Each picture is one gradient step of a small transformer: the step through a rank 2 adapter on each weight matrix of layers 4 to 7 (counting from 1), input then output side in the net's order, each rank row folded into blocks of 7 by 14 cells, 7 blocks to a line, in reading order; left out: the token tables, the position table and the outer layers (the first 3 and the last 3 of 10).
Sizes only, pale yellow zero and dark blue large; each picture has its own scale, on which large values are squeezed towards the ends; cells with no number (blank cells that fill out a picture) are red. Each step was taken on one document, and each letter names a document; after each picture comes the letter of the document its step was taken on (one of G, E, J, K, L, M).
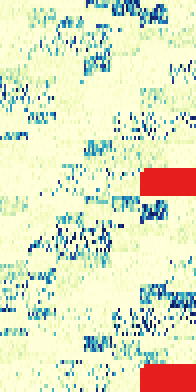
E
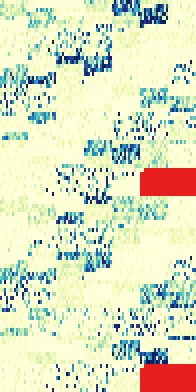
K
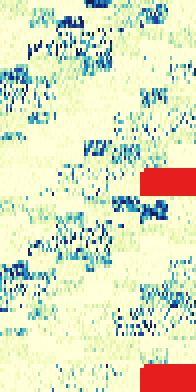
E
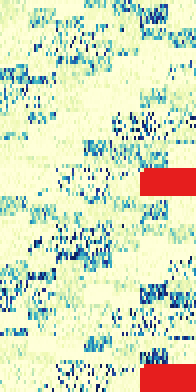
E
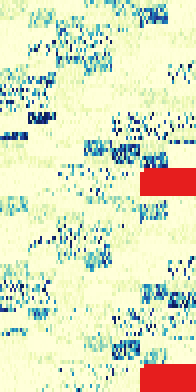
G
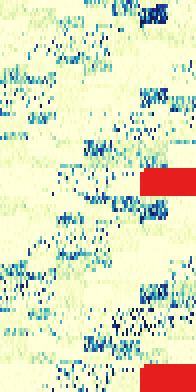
K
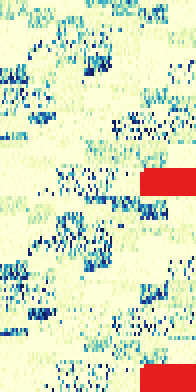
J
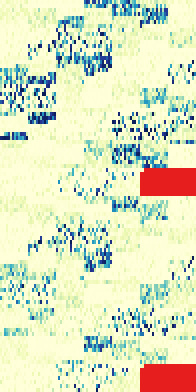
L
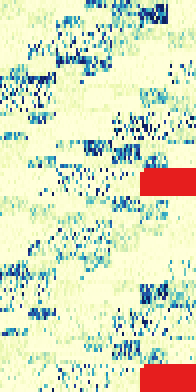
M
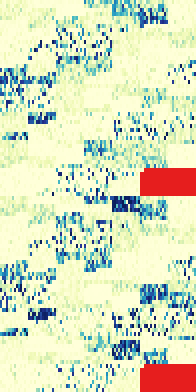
G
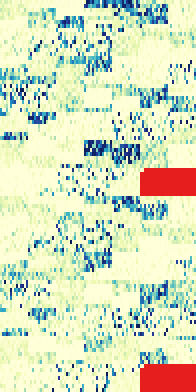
E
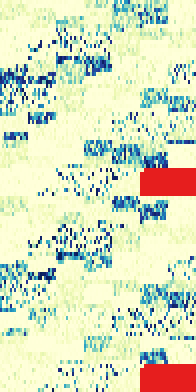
G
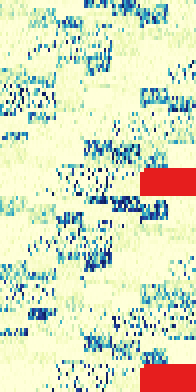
J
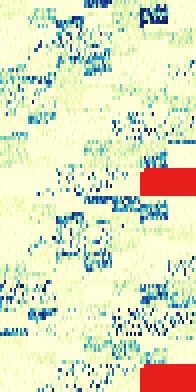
G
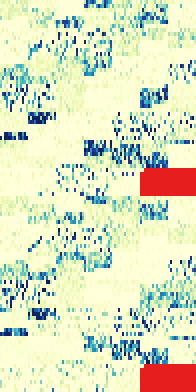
E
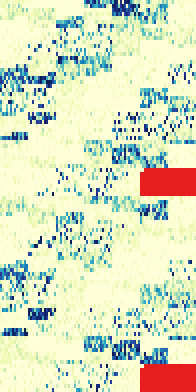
G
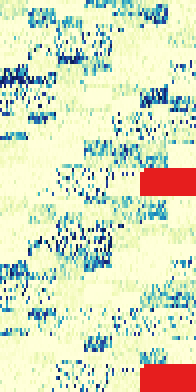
K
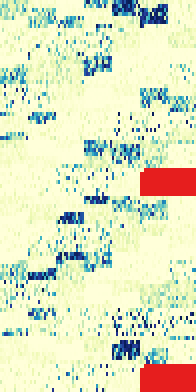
K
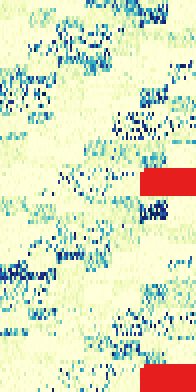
G
